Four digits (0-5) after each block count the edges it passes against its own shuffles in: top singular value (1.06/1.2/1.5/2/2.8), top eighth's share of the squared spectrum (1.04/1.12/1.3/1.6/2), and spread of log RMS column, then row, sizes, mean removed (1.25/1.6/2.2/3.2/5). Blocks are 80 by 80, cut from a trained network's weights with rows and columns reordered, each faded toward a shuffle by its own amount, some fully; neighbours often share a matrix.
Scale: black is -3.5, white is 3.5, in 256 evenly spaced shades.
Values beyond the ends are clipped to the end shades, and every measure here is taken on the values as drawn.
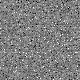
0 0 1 0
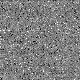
0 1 0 0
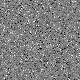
0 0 0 0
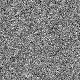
1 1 0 0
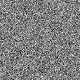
3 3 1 1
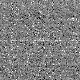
2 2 2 1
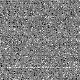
2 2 2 1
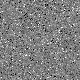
0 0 0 0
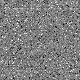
0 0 1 0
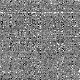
2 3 3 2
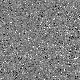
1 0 0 0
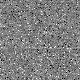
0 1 0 0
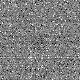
2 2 1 0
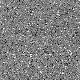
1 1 0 0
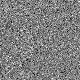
1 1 0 0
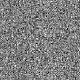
3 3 1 2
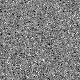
0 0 0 0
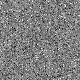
0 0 0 0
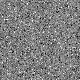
0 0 0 0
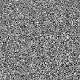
3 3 1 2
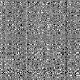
3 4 1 4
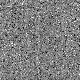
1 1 0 0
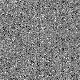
1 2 0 1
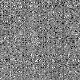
2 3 0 3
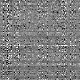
3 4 4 2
